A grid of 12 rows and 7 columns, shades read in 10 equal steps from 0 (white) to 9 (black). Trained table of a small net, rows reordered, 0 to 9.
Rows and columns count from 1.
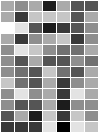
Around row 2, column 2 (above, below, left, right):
4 1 3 2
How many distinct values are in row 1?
4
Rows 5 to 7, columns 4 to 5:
4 5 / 6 6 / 2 5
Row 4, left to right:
3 7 4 3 2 7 4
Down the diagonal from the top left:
3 7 6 3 5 4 3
